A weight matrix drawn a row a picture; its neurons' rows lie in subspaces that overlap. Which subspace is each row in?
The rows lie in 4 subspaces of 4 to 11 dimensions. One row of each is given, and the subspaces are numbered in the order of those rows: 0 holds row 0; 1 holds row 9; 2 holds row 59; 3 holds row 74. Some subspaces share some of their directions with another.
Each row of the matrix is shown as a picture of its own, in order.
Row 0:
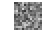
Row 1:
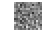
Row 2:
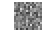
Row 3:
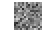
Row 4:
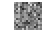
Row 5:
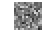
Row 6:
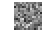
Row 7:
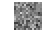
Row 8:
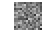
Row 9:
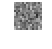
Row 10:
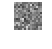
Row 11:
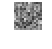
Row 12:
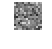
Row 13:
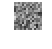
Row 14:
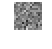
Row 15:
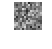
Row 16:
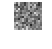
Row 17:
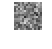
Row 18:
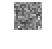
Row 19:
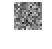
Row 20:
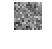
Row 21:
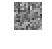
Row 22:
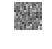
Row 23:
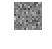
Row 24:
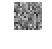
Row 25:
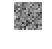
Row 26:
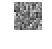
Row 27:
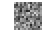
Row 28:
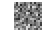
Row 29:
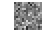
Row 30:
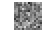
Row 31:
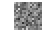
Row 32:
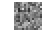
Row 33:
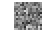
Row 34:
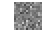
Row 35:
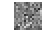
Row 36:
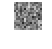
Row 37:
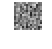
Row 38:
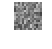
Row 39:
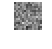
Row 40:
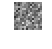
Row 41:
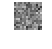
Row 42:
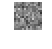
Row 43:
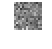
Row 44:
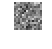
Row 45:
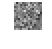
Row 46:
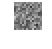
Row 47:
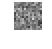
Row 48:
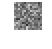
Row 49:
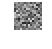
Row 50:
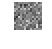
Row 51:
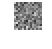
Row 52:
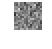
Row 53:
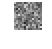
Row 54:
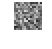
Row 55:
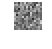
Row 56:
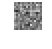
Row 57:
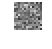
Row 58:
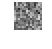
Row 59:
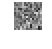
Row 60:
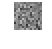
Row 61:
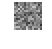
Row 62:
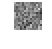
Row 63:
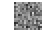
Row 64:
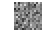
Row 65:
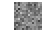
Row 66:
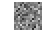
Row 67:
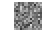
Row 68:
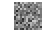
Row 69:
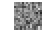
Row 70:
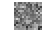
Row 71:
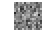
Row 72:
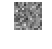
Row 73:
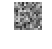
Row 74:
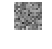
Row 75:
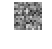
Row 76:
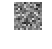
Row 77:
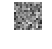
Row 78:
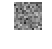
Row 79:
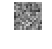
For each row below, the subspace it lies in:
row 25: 3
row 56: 0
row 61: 0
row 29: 0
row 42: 2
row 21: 0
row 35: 2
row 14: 3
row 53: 1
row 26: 0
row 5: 2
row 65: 3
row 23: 1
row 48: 0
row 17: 1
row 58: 1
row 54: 1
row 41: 2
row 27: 0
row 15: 0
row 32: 0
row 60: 1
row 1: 1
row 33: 0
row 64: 1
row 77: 1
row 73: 0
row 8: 1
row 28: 0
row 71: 1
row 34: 3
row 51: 1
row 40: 3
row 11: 2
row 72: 0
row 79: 0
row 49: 1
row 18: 1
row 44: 3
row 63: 1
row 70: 2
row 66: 1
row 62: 2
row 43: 1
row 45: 1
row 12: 1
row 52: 0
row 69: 2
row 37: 1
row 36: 2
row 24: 1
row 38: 1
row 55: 2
